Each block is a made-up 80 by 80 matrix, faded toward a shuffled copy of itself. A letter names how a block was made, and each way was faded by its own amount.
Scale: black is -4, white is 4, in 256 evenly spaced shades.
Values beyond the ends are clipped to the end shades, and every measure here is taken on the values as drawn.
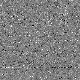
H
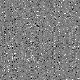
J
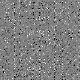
J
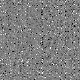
J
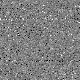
H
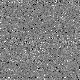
H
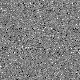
H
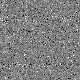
H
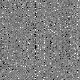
J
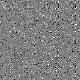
J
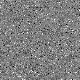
H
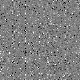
J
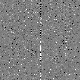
J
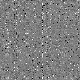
J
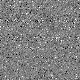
H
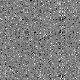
J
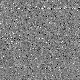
H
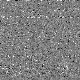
H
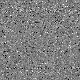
H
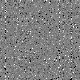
J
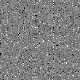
J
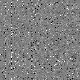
J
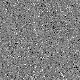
H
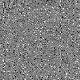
J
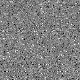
H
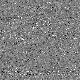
H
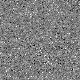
H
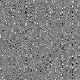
J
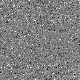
H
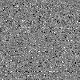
H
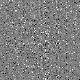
J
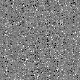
J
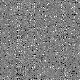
J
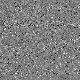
H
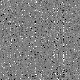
J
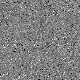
H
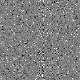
J
